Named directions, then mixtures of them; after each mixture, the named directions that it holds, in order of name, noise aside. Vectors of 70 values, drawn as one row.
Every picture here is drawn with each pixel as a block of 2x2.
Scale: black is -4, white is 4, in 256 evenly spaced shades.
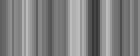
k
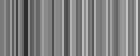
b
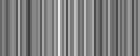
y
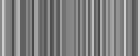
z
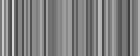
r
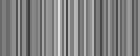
y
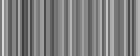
b, r, z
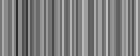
b, r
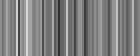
b, y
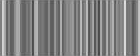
z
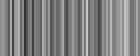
b, r, z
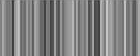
k, z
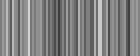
r, y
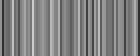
z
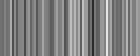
b, k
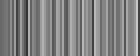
b, z
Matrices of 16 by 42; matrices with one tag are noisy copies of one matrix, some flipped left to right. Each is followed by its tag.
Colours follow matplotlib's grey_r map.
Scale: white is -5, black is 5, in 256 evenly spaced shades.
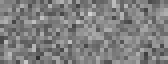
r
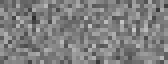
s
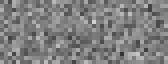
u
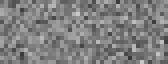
r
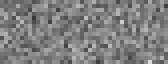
s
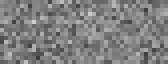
r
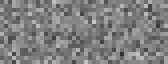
u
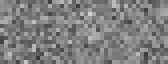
r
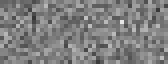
s
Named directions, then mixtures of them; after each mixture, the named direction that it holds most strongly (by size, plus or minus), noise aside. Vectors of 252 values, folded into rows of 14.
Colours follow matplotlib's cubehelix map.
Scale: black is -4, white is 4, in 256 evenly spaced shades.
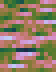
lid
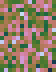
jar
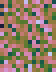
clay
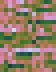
lid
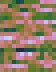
lid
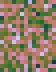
jar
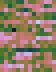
lid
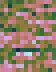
lid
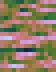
lid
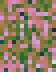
jar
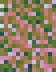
clay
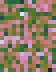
jar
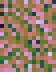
clay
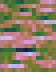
lid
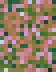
jar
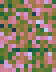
clay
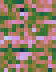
lid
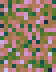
clay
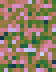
jar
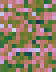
clay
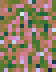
jar
